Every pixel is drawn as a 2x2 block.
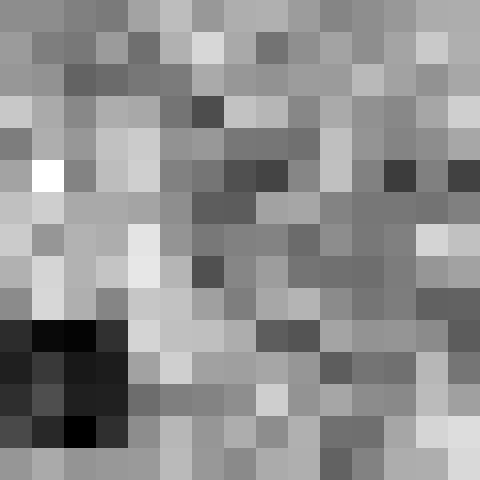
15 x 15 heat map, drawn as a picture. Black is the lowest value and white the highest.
Ninth with the lowest average: bottom left. Ninth with the highest average: middle left. Odd patch: lower, in the bottom left. Mirror symmetry: none.
